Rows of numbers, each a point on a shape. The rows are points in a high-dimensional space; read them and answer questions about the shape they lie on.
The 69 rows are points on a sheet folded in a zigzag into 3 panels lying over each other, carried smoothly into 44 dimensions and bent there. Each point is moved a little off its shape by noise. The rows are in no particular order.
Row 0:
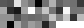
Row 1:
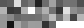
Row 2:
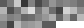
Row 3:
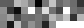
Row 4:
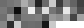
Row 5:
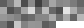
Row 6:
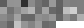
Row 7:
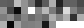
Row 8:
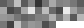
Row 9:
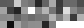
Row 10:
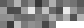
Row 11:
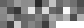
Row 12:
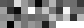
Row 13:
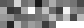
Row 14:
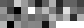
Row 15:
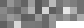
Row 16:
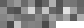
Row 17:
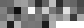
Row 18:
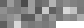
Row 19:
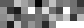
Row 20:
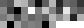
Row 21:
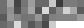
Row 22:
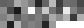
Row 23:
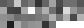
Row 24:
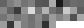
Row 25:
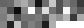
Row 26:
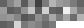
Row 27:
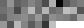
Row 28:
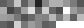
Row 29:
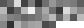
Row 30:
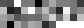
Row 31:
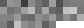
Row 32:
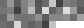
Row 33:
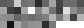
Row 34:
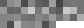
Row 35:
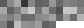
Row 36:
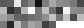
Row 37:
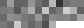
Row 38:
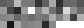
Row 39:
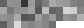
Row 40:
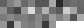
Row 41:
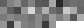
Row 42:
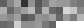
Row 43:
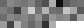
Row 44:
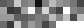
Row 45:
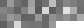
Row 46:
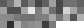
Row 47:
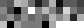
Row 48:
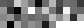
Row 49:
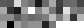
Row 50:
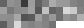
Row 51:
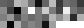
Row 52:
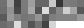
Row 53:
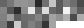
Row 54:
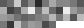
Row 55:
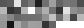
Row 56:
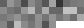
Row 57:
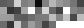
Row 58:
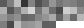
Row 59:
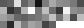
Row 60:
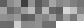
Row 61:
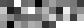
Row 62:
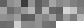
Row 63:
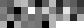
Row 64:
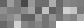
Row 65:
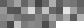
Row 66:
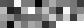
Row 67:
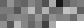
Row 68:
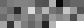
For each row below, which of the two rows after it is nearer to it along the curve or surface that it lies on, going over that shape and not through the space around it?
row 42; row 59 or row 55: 59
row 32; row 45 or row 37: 45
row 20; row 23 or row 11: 23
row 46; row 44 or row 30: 30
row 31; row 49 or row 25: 49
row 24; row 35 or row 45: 35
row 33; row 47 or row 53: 47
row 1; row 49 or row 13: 49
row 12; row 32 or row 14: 14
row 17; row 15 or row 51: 51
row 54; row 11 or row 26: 26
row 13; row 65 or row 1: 65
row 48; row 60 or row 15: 60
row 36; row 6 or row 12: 12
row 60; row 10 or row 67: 10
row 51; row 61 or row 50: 61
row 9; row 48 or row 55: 55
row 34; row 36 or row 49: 49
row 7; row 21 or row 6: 6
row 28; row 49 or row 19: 19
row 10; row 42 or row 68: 42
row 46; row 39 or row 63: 63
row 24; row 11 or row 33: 33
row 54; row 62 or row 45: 62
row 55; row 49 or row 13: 49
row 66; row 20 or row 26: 20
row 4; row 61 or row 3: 3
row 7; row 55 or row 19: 55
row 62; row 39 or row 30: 39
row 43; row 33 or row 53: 33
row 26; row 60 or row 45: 45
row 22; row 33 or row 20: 20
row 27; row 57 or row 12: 12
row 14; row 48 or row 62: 48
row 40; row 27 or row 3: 27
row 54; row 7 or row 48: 48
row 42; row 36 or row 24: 36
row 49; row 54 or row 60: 54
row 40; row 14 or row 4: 14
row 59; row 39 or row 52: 39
